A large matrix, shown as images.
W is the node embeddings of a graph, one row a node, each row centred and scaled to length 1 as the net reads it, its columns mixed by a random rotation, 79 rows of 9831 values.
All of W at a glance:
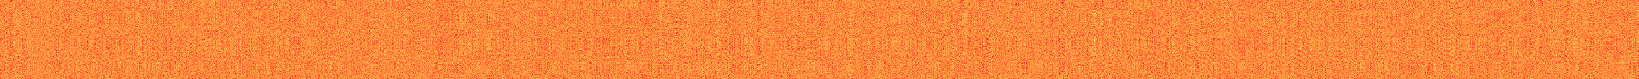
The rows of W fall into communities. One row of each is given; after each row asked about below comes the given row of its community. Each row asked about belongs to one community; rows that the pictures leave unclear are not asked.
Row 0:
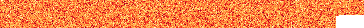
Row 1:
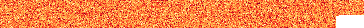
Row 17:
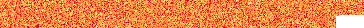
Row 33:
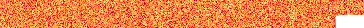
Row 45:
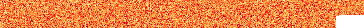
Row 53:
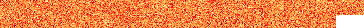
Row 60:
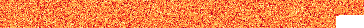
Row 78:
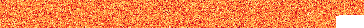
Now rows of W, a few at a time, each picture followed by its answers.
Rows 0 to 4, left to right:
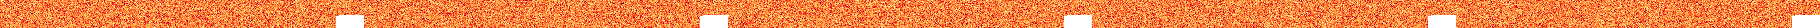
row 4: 53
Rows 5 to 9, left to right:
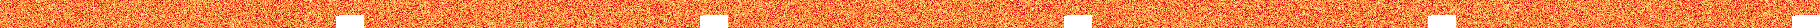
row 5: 1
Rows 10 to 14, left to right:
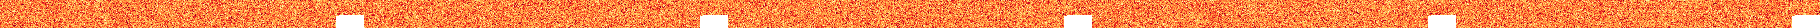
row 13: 53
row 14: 33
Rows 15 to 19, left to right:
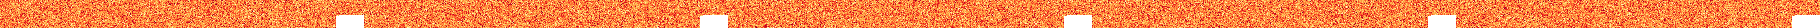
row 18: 1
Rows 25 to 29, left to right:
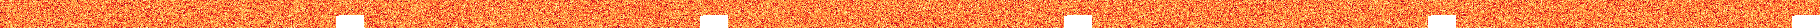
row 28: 17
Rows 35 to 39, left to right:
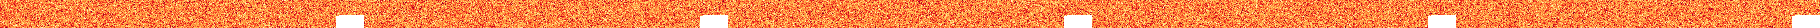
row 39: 60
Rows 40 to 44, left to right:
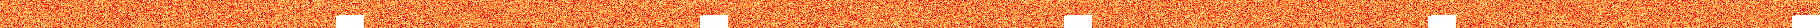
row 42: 53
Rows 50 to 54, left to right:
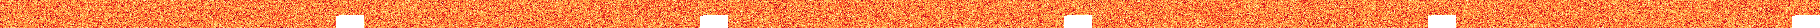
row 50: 60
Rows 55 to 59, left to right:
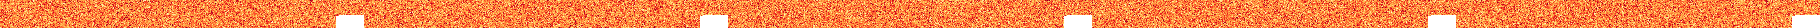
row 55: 60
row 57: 45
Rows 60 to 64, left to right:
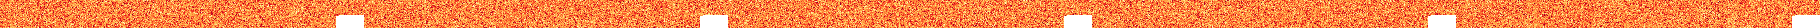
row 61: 1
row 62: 0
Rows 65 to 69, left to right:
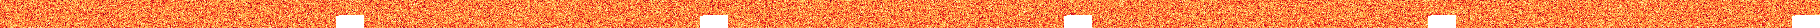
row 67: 60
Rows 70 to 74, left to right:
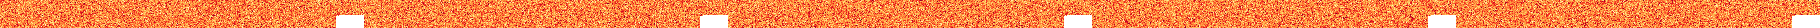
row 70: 53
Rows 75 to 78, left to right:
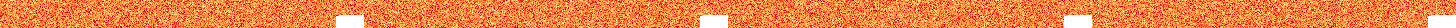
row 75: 78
